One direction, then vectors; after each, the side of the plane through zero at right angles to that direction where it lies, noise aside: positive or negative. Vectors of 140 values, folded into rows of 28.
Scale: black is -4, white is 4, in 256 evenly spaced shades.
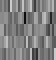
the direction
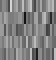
positive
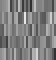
negative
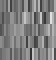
negative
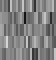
positive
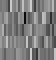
positive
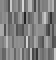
positive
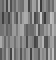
negative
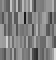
positive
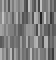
positive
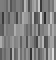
negative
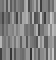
negative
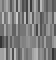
negative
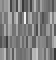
negative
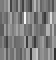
negative
